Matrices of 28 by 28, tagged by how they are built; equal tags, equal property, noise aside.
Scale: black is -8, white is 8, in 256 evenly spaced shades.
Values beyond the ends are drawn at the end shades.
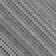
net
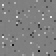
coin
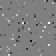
coin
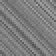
net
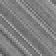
net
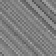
net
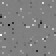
coin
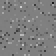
coin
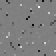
coin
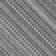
net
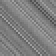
net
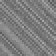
net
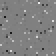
coin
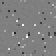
coin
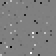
coin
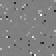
coin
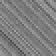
net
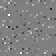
coin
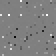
coin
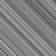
net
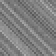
net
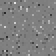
coin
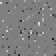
coin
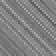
net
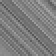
net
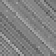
net
